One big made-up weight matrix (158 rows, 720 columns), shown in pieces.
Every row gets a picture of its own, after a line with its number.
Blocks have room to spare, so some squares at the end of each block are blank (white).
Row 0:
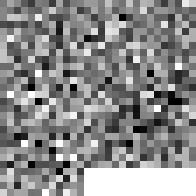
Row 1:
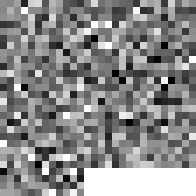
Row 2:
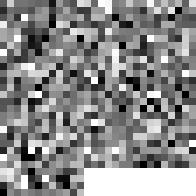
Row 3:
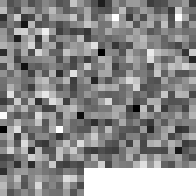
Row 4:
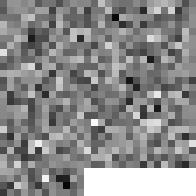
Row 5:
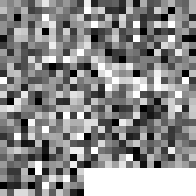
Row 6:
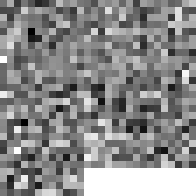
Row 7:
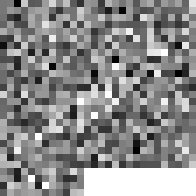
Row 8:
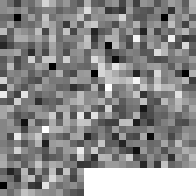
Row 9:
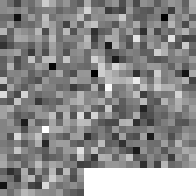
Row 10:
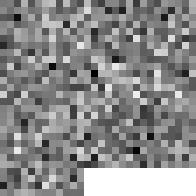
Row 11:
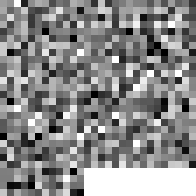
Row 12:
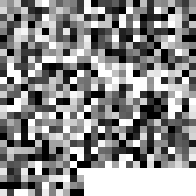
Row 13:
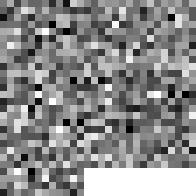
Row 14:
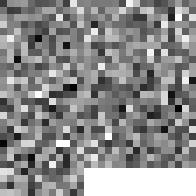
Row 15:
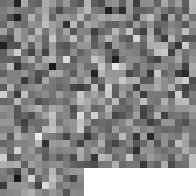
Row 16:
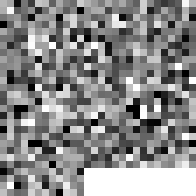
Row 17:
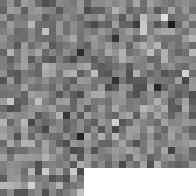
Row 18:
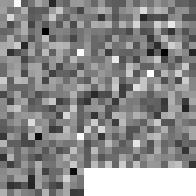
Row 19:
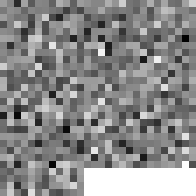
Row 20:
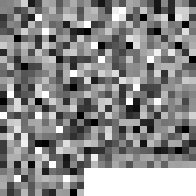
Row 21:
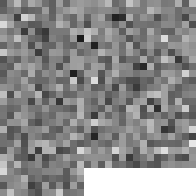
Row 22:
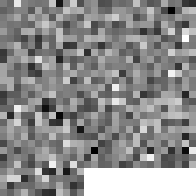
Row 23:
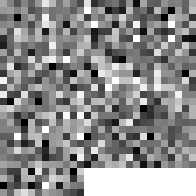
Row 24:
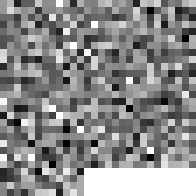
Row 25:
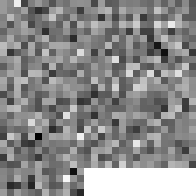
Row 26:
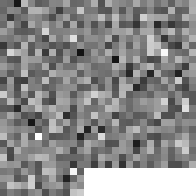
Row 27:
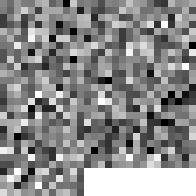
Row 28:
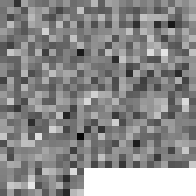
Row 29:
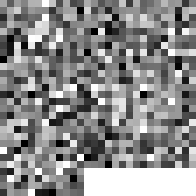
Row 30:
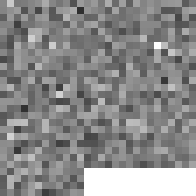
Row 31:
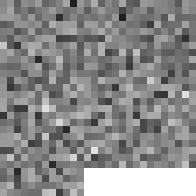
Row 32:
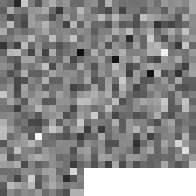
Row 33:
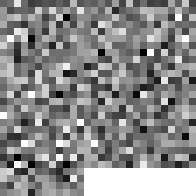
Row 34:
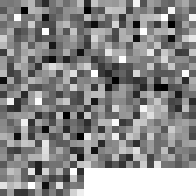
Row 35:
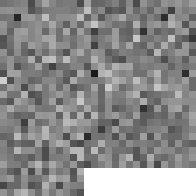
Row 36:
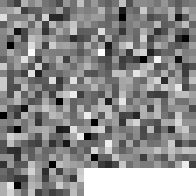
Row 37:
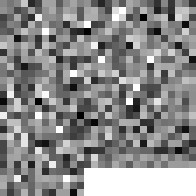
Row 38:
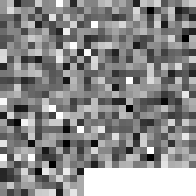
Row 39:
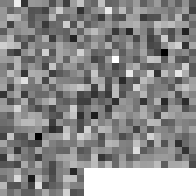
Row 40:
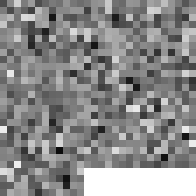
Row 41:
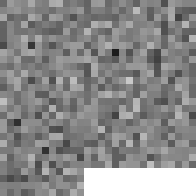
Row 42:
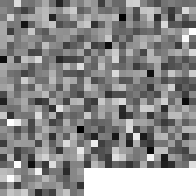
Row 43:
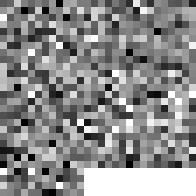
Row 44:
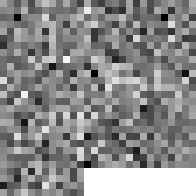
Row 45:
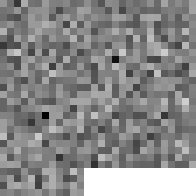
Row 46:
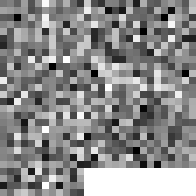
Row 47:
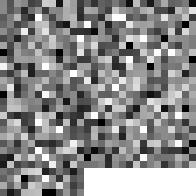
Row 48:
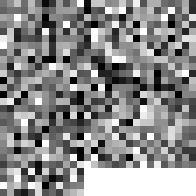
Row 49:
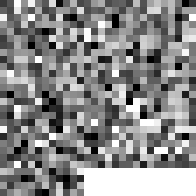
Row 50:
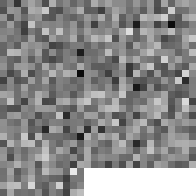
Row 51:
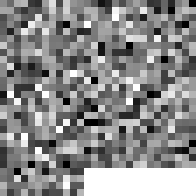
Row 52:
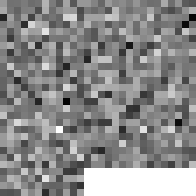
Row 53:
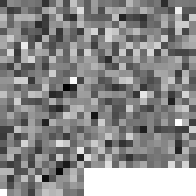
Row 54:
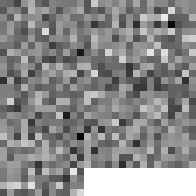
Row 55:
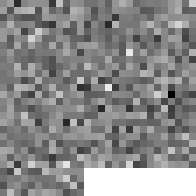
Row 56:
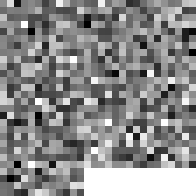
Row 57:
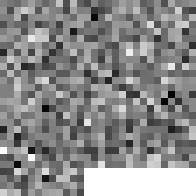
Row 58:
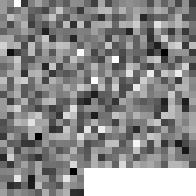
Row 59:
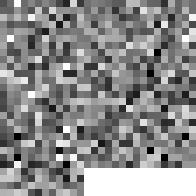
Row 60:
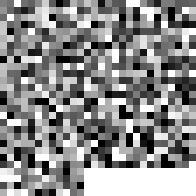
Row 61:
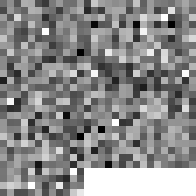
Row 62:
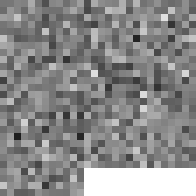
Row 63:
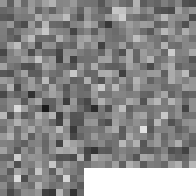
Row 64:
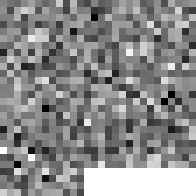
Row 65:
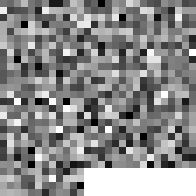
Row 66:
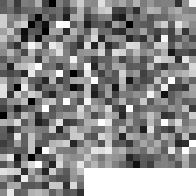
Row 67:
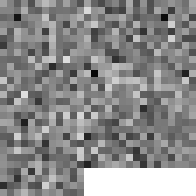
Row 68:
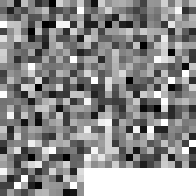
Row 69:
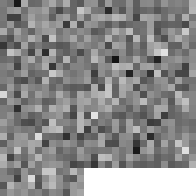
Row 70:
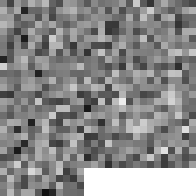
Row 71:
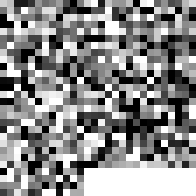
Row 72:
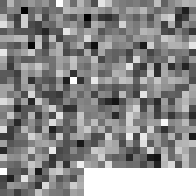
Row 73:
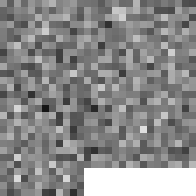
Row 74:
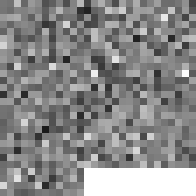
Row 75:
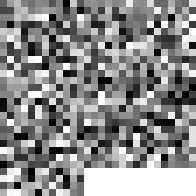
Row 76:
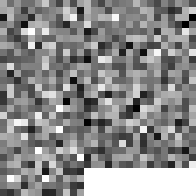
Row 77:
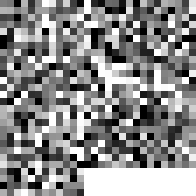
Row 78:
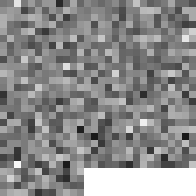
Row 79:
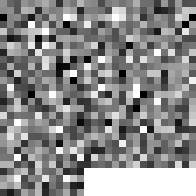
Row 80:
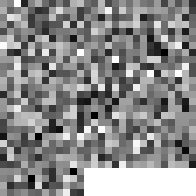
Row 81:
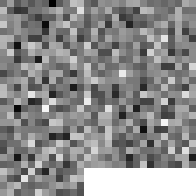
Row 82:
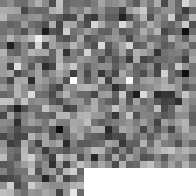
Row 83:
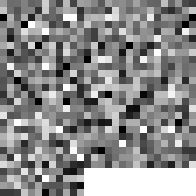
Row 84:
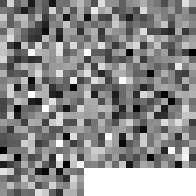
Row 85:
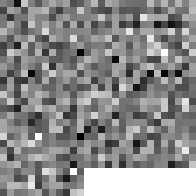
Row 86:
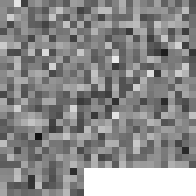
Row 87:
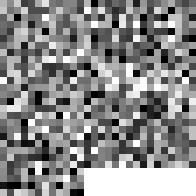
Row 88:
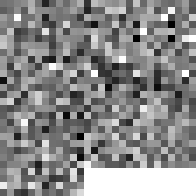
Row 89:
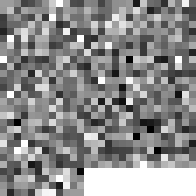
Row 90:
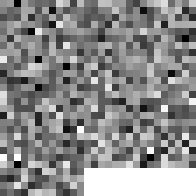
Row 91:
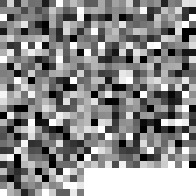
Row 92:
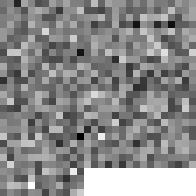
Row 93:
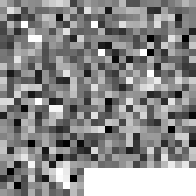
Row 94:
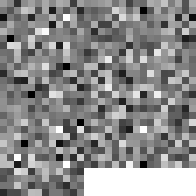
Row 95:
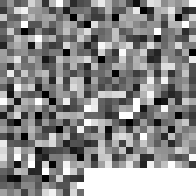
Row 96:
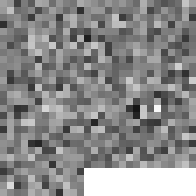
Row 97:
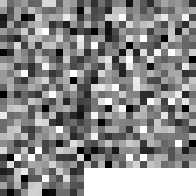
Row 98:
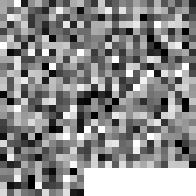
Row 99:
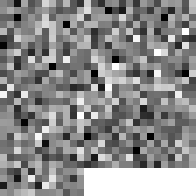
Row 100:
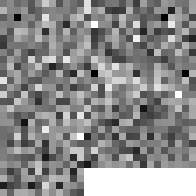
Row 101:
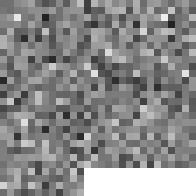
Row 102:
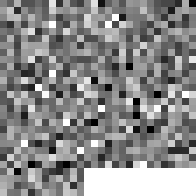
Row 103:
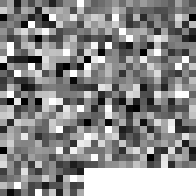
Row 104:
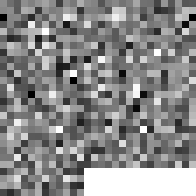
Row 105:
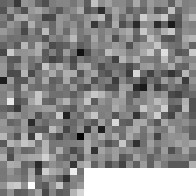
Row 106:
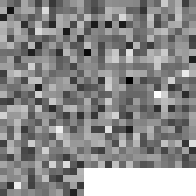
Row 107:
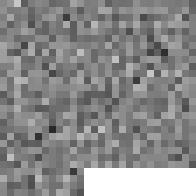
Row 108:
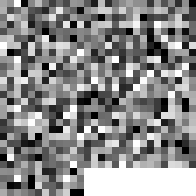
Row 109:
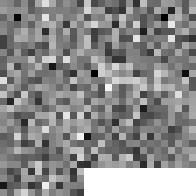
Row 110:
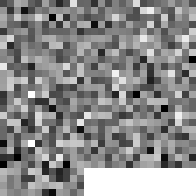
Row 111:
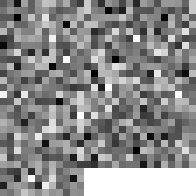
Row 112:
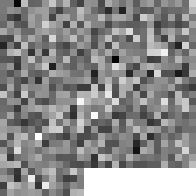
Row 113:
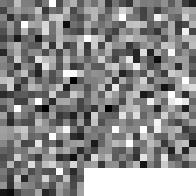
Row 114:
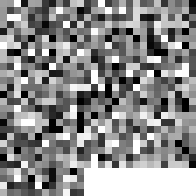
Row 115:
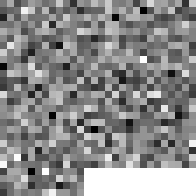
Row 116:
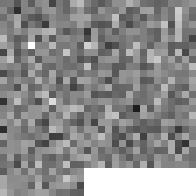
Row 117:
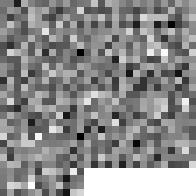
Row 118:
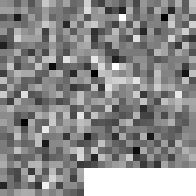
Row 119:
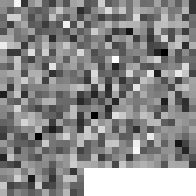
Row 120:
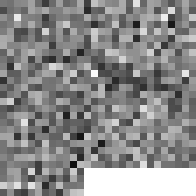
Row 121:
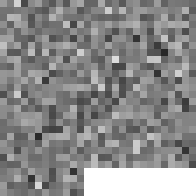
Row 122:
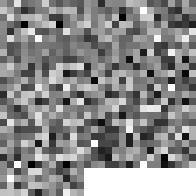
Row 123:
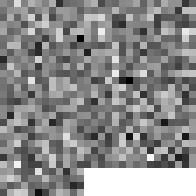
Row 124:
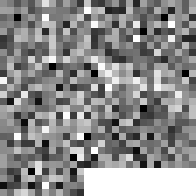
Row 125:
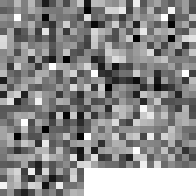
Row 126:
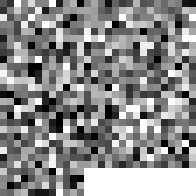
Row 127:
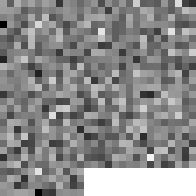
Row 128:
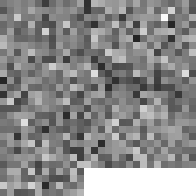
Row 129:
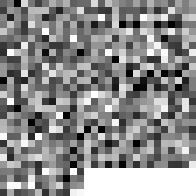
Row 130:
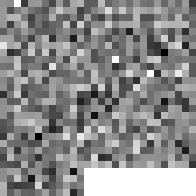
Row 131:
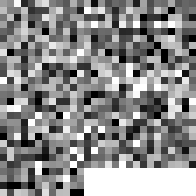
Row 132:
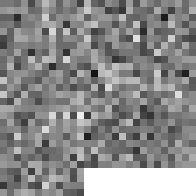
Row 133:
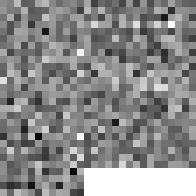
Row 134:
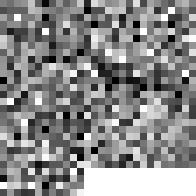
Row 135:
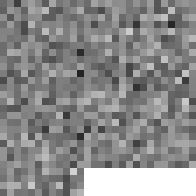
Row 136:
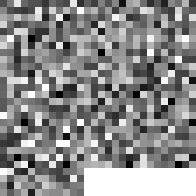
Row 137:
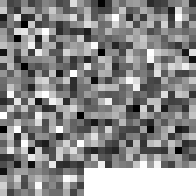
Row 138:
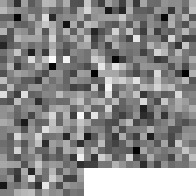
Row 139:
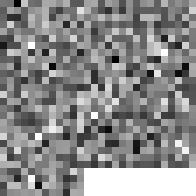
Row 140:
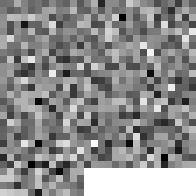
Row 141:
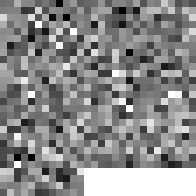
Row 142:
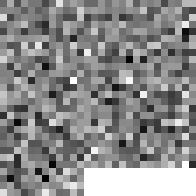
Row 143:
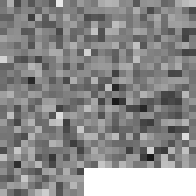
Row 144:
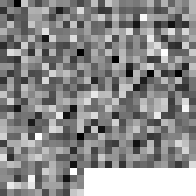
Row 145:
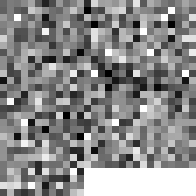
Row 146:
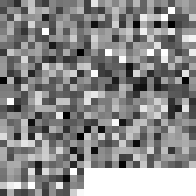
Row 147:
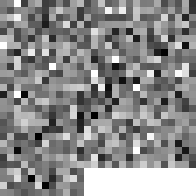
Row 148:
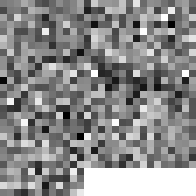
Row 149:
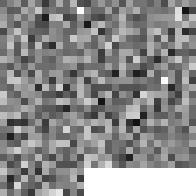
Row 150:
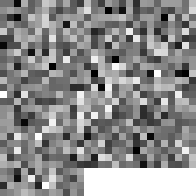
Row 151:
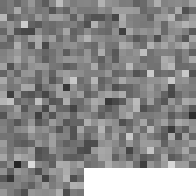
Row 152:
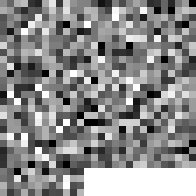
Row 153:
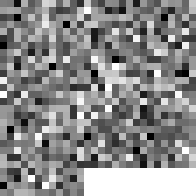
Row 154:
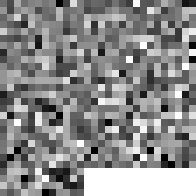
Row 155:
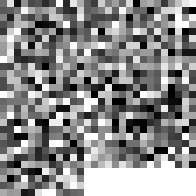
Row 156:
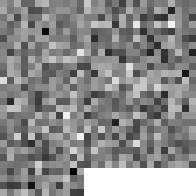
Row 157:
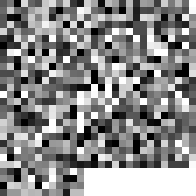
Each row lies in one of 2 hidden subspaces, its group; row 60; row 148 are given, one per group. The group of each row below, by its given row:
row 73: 60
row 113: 60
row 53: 60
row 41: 60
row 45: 148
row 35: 148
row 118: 148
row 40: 60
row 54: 148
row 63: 60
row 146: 148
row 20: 60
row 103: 60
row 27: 60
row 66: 60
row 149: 60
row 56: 60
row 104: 60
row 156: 148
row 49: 60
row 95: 60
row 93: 60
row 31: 60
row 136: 60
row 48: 148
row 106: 60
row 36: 60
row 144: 148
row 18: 148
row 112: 148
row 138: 148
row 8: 148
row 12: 148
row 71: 60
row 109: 148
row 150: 148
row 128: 148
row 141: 60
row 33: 60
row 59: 60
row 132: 148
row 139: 148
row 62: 148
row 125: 148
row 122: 60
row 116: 60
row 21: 60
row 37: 60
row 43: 60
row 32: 148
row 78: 60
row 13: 60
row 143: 60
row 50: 148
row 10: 148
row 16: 60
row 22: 60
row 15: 148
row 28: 148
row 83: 60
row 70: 60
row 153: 148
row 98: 148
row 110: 60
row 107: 148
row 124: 148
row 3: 60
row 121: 148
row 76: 60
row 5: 148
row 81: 60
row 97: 60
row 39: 148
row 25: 148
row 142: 60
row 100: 148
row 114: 148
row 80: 148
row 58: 148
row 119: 148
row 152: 60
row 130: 148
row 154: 60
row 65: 60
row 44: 148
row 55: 60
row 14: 60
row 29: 60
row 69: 148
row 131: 148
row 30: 60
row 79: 60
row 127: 60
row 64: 60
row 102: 60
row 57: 60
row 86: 148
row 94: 60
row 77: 148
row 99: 148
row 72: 60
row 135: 148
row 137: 60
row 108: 148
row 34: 148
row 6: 60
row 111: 148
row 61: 148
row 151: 60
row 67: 148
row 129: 148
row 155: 60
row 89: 60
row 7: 148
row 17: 148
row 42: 60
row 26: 148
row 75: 60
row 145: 148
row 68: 60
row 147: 148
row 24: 60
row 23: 148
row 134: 148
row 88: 148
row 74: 148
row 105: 148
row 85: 148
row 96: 60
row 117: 148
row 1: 60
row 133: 148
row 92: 148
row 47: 60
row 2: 60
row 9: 148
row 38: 60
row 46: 148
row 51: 60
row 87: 148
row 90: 60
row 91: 60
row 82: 60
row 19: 60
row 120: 148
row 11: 148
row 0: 60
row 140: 60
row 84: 60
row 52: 60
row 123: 60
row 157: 148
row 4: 60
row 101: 148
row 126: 60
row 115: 60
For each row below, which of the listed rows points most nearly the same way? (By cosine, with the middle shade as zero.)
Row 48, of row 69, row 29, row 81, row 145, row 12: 145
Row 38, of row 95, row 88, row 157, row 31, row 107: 95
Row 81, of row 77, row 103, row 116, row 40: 116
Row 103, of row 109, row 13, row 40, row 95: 13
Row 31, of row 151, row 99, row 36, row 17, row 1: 36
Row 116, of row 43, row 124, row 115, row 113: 124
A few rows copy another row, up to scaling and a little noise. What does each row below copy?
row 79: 104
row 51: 152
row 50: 135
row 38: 24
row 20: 37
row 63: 73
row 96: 16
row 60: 42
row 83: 52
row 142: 91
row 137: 3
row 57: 64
